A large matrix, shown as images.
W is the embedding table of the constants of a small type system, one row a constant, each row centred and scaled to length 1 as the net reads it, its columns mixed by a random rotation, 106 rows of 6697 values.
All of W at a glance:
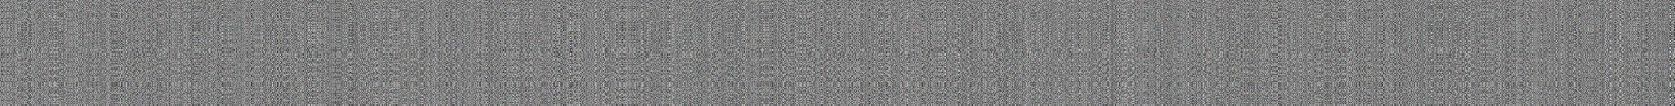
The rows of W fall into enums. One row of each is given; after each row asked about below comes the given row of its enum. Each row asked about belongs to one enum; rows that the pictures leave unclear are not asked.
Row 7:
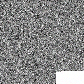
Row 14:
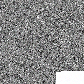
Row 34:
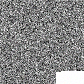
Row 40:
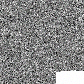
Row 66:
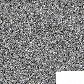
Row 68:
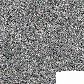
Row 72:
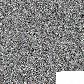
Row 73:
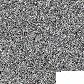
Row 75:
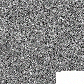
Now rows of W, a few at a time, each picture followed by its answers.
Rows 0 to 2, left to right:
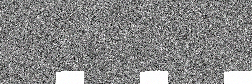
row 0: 14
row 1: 68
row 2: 7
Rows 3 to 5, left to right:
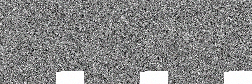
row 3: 72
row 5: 75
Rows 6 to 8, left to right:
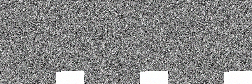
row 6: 73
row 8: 73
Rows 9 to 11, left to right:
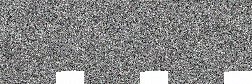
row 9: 68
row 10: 34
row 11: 66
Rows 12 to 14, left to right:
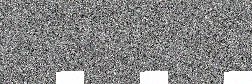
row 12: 72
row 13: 75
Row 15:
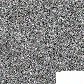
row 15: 75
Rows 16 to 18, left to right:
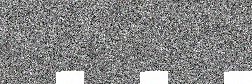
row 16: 75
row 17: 68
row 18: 66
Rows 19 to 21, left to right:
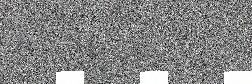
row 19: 72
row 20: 68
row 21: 7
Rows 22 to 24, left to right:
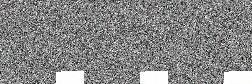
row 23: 66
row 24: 14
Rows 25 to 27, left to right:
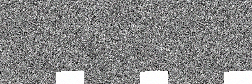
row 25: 73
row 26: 68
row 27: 73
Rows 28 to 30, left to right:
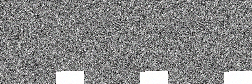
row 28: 7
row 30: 73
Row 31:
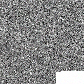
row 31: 75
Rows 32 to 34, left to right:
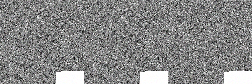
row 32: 14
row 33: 14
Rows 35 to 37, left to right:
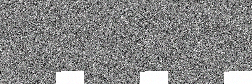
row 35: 73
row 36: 14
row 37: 66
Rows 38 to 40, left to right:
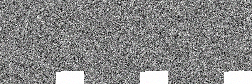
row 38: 14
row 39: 73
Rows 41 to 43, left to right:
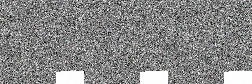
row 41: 40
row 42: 73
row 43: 75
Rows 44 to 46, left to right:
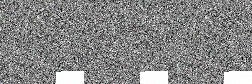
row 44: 14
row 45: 66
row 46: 14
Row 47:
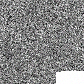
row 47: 68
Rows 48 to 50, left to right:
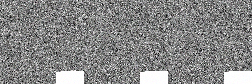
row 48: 40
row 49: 72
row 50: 72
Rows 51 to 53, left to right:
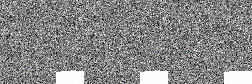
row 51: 40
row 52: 40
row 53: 66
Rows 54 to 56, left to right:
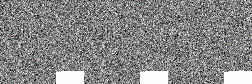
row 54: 7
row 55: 7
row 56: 40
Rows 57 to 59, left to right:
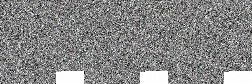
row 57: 7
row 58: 73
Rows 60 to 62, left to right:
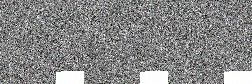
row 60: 14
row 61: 68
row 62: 7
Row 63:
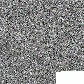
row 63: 75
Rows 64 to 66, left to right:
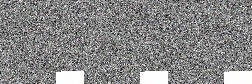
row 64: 73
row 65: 72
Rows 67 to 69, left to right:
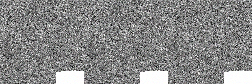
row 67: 68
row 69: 75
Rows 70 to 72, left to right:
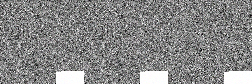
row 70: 7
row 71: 7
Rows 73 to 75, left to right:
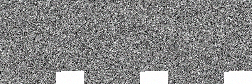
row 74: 66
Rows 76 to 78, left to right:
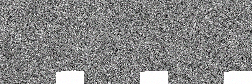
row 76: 68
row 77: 72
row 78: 14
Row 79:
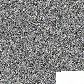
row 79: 73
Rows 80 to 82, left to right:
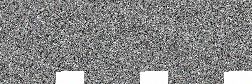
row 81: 66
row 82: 75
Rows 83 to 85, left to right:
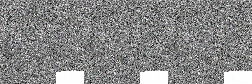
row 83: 68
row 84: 75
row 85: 75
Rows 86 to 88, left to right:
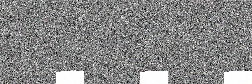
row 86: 40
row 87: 14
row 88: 34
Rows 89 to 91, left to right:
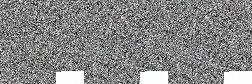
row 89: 73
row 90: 14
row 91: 14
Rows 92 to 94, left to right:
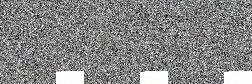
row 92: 7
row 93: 72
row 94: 40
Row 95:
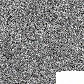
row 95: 68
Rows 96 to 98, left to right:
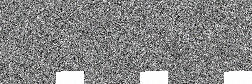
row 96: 14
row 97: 73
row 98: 68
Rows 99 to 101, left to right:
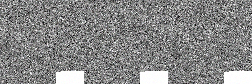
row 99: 75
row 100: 66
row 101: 68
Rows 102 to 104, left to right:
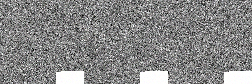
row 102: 72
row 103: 68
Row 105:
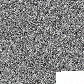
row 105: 73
